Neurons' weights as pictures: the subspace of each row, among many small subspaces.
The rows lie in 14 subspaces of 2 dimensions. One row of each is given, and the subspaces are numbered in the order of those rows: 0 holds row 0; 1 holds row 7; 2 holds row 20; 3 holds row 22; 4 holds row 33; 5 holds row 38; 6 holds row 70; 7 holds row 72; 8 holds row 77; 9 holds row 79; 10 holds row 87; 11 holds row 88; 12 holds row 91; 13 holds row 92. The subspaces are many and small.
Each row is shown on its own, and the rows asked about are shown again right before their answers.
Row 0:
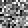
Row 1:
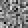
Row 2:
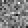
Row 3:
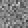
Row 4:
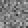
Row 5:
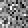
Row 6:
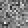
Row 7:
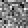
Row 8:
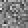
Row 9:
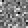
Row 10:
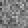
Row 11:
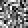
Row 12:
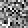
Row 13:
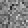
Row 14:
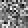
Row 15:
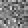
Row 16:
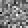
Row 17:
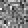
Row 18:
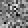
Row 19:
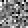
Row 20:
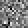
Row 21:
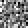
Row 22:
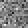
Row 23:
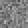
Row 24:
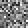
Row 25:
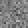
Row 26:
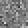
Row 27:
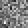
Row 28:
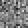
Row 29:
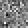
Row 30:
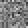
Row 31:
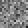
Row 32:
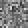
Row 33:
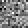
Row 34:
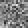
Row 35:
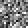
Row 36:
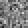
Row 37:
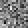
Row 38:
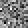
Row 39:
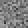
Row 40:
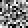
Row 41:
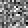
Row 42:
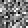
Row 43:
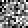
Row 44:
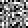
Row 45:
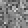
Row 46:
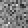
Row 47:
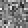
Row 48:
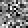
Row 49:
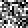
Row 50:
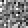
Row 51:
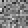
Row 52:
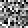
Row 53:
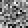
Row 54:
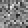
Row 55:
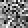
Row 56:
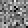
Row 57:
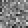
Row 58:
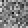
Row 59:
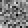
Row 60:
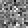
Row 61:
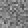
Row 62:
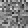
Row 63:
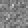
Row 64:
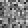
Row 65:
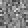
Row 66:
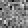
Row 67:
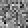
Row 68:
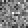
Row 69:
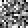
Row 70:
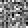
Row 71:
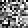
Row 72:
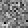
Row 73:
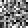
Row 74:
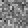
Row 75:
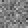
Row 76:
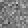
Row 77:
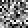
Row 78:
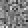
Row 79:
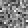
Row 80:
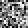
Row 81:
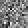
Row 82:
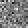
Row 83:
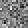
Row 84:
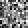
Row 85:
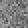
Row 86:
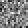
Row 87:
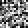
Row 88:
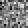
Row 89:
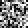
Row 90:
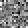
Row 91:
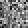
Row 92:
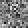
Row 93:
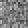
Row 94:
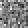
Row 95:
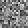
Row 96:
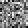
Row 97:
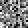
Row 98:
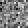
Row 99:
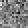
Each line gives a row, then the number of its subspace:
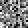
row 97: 11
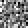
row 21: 11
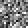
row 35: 2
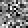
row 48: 13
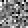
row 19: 10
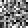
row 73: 4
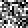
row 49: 1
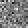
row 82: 3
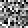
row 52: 2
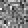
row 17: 9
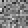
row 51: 0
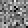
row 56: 6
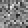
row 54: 8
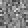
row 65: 1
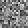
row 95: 13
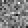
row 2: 7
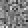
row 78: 12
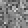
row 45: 1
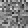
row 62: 4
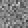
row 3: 3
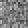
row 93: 12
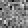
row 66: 9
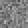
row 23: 9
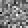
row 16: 0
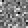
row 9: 9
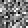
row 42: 2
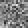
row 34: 0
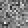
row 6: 7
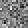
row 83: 5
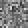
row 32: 1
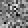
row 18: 13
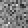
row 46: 3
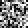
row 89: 1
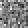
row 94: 11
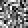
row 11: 9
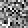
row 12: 2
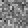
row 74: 1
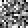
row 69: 7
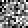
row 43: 4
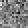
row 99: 10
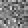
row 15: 5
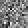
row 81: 2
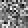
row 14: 13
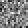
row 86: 2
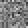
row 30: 6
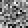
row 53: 0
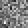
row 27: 5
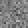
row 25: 13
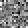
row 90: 10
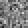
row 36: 12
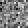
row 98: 11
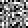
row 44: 6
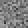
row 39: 5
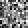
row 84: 12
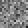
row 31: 8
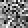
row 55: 0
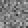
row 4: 4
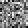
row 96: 6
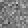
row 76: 3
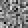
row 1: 11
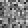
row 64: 12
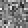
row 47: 1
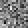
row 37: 5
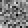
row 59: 0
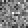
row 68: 7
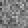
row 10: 10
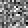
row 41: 6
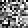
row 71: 4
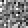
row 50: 11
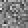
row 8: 7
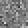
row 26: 10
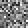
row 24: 3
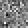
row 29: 7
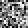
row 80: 9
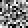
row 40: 0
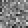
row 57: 13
